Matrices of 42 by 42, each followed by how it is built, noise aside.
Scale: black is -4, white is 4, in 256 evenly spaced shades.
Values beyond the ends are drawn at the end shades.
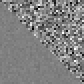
upper triangular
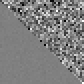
upper triangular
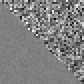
upper triangular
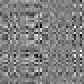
low rank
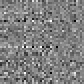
low rank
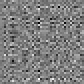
low rank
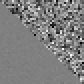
upper triangular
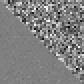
upper triangular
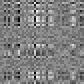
low rank
